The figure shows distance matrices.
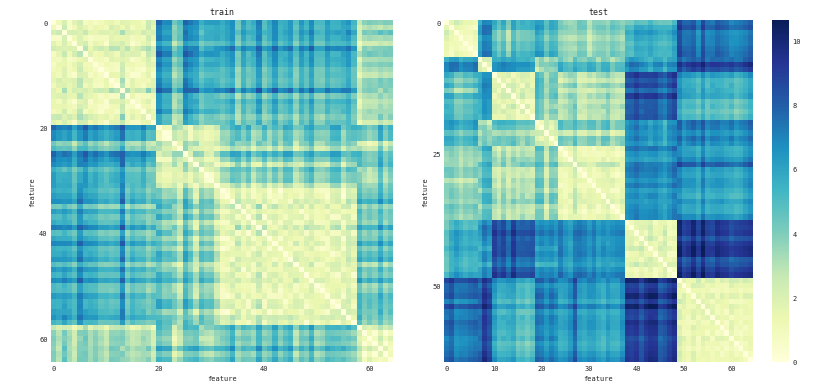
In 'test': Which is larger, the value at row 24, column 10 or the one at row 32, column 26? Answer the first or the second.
the first
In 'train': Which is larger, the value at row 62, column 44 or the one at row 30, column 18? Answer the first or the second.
the first
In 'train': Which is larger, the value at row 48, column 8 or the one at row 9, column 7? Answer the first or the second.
the first
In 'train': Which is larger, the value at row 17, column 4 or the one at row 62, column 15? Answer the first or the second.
the second
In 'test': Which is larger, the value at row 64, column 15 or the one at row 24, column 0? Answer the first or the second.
the first
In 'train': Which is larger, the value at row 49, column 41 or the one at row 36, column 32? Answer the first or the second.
the first
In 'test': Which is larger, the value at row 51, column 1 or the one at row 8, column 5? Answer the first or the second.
the first
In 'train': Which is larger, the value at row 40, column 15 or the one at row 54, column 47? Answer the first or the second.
the first
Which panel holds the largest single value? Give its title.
test
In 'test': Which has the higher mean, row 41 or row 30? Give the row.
41
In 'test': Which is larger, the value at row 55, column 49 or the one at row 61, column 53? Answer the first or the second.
the first
